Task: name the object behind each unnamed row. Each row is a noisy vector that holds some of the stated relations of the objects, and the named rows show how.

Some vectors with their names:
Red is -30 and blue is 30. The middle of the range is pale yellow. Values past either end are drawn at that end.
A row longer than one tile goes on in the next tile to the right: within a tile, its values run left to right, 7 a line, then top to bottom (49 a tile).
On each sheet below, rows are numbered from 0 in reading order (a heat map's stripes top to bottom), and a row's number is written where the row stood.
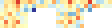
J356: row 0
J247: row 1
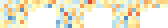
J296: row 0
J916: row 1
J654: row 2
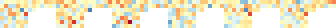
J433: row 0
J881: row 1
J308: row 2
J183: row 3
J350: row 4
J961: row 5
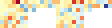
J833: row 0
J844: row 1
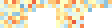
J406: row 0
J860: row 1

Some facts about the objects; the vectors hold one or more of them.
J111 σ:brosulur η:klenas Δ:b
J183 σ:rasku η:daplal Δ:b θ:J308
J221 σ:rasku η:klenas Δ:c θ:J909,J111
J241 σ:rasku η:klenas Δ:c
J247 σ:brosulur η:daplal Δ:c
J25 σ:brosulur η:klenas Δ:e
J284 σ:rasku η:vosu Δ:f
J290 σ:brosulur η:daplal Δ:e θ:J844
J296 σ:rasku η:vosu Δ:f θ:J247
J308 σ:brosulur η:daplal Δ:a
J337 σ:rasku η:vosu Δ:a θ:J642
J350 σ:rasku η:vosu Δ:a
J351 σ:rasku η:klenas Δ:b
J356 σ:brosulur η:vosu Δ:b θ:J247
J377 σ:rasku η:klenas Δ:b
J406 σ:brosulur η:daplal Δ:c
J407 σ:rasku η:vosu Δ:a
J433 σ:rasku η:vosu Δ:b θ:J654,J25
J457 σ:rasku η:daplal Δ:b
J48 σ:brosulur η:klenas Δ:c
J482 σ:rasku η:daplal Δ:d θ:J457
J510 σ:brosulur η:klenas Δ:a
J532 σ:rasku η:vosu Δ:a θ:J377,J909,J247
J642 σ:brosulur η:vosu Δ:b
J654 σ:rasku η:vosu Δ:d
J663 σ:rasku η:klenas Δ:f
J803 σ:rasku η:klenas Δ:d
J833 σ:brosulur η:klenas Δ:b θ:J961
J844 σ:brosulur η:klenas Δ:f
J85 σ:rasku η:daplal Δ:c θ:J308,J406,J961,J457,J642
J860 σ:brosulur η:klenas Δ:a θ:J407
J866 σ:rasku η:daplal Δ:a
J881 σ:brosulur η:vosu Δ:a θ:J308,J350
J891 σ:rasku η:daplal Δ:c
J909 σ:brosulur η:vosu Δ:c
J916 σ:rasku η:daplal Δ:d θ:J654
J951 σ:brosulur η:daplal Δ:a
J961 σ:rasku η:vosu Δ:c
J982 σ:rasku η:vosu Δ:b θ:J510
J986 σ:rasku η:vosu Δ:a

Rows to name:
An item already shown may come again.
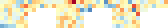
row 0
J866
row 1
J111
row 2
J532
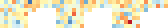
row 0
J241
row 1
J803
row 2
J951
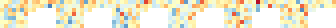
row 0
J284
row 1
J803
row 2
J916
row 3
J891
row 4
J290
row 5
J532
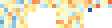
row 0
J482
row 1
J909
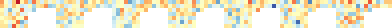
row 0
J25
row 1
J351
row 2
J85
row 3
J377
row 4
J663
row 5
J221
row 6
J406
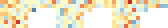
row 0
J881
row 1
J891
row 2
J25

